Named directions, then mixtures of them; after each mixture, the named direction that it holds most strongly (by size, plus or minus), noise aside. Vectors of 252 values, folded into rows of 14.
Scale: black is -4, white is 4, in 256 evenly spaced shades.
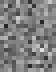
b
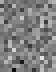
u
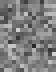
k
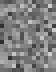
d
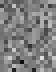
u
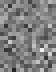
b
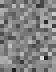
u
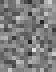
b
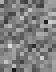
u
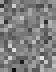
u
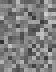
d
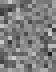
d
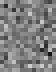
b
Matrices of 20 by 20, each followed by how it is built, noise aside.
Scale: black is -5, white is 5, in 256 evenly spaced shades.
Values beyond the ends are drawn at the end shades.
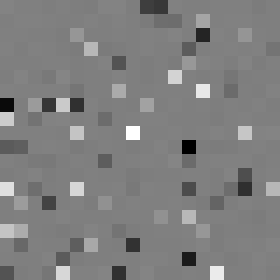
sparse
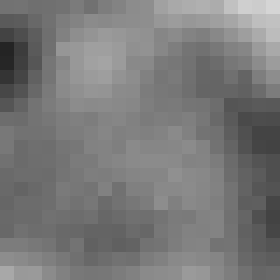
smooth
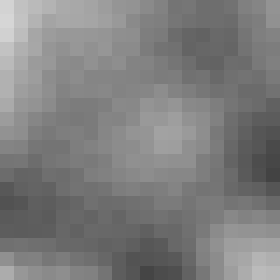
smooth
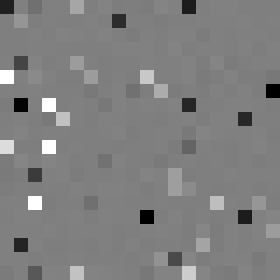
sparse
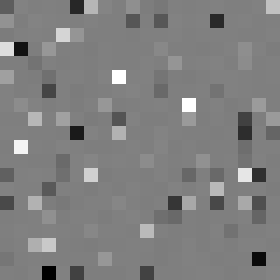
sparse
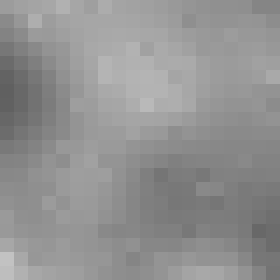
smooth
